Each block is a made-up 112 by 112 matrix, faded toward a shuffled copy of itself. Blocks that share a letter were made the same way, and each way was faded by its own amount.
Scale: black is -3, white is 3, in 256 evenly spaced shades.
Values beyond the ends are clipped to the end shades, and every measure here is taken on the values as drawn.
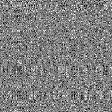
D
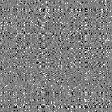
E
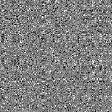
D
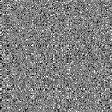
D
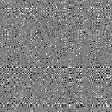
E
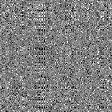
D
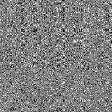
D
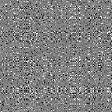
E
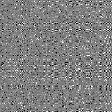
E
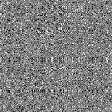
D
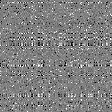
E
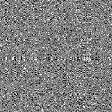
D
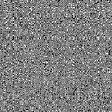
D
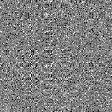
D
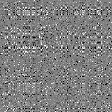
E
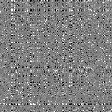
E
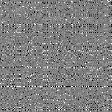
E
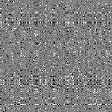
E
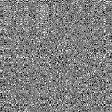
D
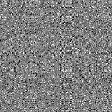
D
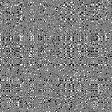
E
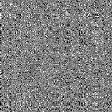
D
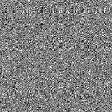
D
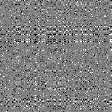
E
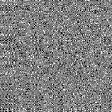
D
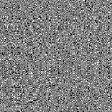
D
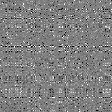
E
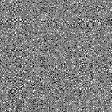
D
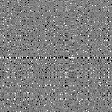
E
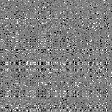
E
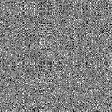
D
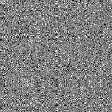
D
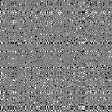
E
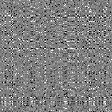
E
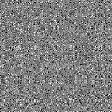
D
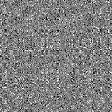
D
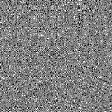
D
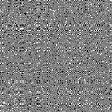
E
